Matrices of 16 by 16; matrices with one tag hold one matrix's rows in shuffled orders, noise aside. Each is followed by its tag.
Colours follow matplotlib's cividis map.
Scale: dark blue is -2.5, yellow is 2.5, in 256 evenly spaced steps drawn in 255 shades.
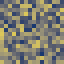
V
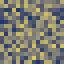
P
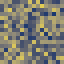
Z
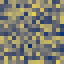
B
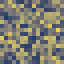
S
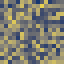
Z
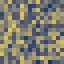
Z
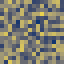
Z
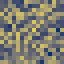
P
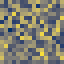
V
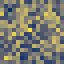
S
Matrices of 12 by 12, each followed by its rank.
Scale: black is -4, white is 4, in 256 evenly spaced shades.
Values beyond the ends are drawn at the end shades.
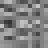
two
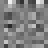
two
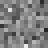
full rank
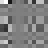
one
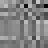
two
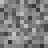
full rank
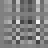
one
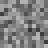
full rank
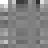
one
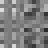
two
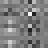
two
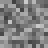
full rank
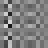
one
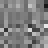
two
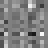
two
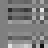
one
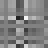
one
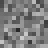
full rank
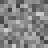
full rank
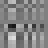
one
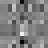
two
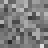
full rank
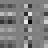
one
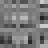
two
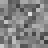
full rank
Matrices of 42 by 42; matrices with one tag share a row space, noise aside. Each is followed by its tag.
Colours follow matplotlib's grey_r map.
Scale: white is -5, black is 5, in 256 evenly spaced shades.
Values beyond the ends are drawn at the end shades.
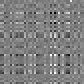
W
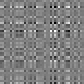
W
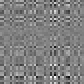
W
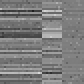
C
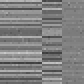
C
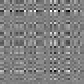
W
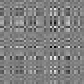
W
